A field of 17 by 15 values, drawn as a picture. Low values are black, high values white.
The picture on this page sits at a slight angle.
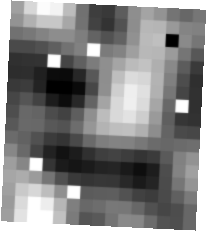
The halves do not mirror each other. The bottom left is the ninth with the highest average. No single row or column stands out from its neighbours. There is no overall slope. The field is mottled with small blotches. Six lone cells stand out: five far higher and one far lower than their neighbours.
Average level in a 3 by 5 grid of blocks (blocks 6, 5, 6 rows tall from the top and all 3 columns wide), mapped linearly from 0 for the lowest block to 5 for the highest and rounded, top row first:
23252
10452
53112
